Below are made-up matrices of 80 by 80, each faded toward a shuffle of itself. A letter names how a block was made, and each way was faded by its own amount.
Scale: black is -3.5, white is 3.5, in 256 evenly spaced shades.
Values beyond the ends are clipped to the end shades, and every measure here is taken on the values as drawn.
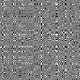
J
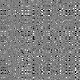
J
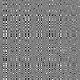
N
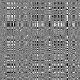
N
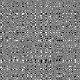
J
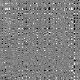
J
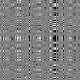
N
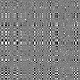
N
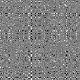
J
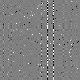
N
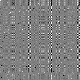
N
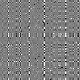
N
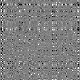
J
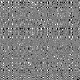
J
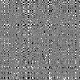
J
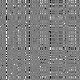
N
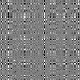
N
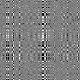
N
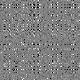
J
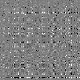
J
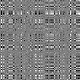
N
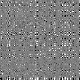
J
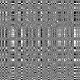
N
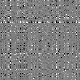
J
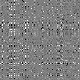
J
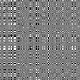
N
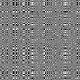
N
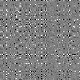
J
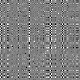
N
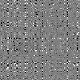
J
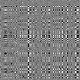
N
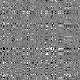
J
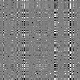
N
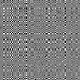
N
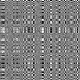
N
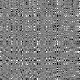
J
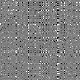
J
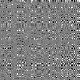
J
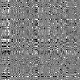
J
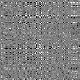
J
